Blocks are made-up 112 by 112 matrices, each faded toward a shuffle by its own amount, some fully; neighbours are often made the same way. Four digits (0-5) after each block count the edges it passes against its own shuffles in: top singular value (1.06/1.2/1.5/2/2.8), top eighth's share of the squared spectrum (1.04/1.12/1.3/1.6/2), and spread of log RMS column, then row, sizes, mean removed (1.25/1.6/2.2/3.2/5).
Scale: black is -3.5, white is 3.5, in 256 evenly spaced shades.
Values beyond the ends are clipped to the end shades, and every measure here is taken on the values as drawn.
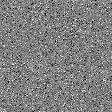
0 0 1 0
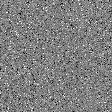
0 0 1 0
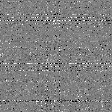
3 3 2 3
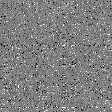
4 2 0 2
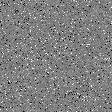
0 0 0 0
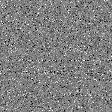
1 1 0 2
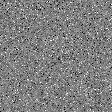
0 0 0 1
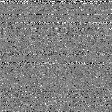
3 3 0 4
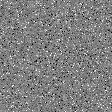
0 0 0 0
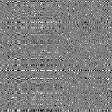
5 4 3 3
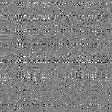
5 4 2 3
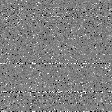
4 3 1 3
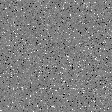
0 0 0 0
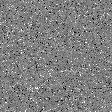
1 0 0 0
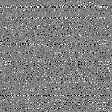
4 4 1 3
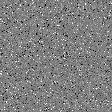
2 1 0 0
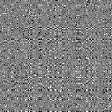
5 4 3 3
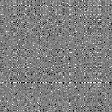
5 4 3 3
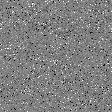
2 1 0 0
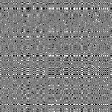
5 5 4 4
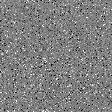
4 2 1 1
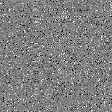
4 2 1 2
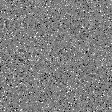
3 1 0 0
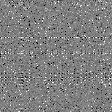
4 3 1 2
